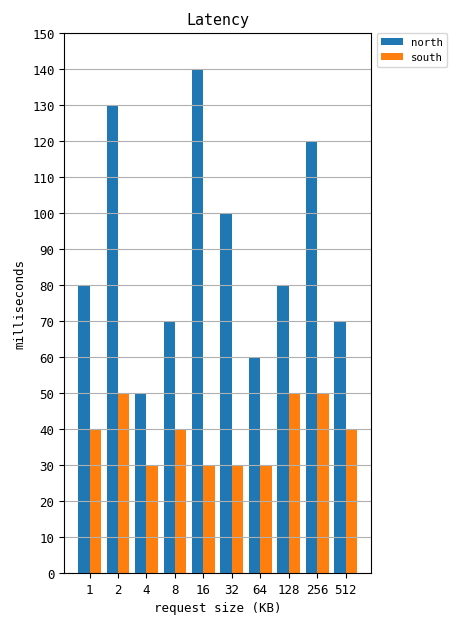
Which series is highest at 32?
north
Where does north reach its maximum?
16
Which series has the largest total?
north
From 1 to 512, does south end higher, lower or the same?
the same
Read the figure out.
Title: Latency
x-axis: request size (KB), ticks 1 2 4 8 16 32 64 128 256 512
y-axis: milliseconds, ticks 0 10 20 30 40 50 60 70 80 90 100 110 120 130 140 150
Legend: north, south
Values:
north: 80 130 50 70 140 100 60 80 120 70
south: 40 50 30 40 30 30 30 50 50 40
